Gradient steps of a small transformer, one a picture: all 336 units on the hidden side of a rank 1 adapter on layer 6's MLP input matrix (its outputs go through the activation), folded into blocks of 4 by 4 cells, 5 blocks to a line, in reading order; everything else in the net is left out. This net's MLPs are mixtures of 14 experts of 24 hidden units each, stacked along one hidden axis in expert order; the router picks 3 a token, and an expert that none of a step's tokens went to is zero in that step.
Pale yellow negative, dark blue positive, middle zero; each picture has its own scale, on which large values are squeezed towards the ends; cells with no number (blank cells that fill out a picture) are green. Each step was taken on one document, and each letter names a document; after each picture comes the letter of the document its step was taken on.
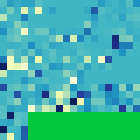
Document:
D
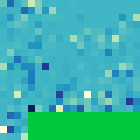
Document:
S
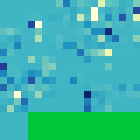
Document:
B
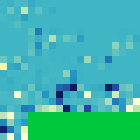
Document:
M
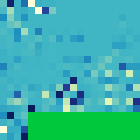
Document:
D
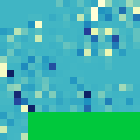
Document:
B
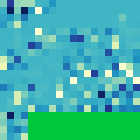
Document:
S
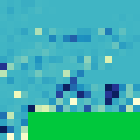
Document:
M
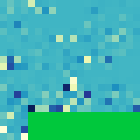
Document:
D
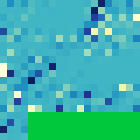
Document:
B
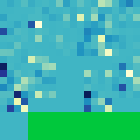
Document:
B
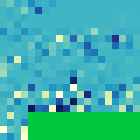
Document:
D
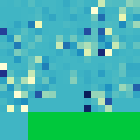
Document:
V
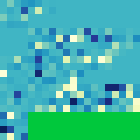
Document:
M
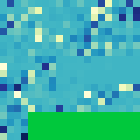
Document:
B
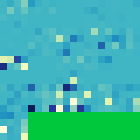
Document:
D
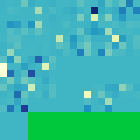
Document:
V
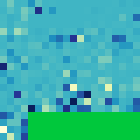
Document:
D
